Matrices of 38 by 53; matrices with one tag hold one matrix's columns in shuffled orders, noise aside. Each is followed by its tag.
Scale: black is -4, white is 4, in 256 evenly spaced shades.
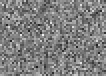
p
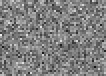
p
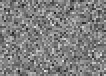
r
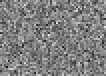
p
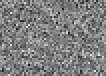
r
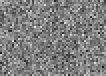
p
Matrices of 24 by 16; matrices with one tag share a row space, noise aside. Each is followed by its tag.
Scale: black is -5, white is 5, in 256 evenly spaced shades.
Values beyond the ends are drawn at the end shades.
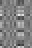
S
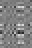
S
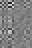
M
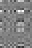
S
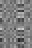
S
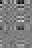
S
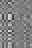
M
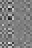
M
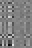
M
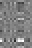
S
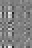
M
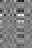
S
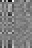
M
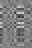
S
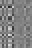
M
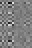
M
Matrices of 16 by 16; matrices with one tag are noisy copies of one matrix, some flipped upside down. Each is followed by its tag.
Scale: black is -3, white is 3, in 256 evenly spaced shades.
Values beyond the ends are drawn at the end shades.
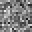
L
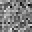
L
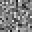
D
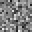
D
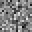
D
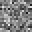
L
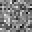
L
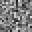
D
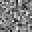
D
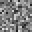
D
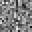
D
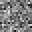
L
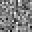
D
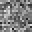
L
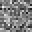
L
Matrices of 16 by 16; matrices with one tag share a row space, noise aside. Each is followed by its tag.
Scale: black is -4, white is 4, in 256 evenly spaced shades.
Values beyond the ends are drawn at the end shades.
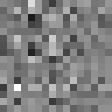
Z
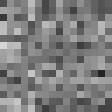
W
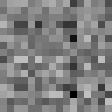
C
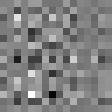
Z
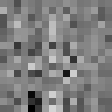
Z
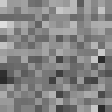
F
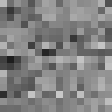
W
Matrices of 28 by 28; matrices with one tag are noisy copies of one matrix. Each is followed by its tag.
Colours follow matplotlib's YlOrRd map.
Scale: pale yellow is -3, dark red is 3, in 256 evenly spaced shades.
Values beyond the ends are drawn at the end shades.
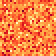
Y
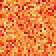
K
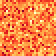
Y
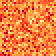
Y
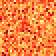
Y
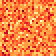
Y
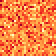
K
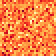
Y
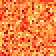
Y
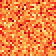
K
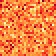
K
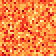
Y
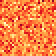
K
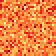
K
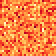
K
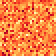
Y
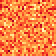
K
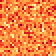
K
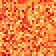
Y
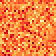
Y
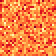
K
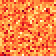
Y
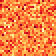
K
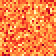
Y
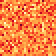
K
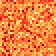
Y
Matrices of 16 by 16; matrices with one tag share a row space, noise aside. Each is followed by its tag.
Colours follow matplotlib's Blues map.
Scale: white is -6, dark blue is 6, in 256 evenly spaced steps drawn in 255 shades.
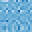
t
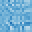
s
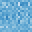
t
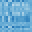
s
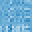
s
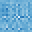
t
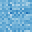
s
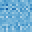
t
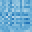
s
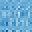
t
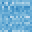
s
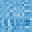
s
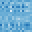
s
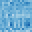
s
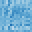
s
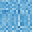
t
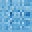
s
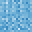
t
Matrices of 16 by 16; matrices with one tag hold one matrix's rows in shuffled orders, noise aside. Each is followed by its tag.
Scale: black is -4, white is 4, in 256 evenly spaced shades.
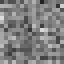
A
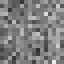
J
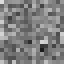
A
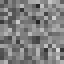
J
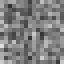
A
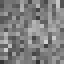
J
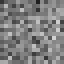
J
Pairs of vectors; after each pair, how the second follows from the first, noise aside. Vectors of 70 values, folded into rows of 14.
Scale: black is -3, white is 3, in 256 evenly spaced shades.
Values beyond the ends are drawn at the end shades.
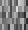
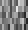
copied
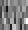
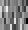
negated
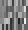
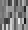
negated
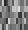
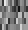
negated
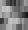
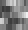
negated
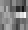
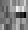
negated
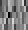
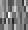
negated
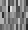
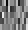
negated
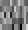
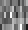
negated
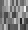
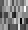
copied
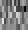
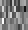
copied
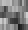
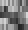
copied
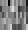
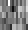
negated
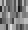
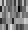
copied
